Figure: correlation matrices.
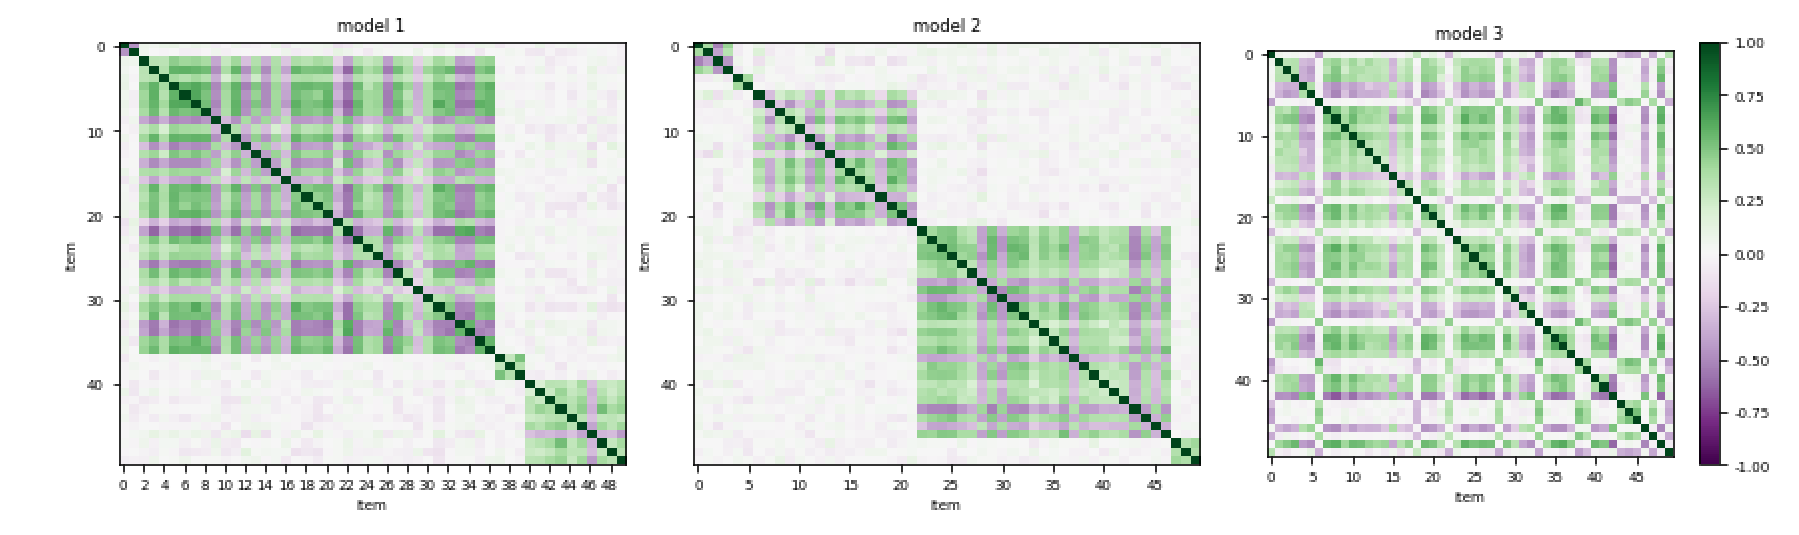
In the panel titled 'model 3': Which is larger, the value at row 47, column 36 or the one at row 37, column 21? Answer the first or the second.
the second
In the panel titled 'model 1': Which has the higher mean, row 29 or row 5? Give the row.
5
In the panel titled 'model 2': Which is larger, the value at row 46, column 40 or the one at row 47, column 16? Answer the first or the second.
the first
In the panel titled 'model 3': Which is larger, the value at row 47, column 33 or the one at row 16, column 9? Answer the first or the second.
the first
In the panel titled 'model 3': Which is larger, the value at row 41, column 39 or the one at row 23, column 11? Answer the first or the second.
the second
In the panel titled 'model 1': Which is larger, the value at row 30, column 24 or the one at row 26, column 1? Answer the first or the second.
the first
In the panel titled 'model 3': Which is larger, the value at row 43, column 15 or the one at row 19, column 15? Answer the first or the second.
the first
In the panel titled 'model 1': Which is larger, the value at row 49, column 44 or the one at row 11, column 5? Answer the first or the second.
the second
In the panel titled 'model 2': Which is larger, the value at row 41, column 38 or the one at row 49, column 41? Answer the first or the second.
the first
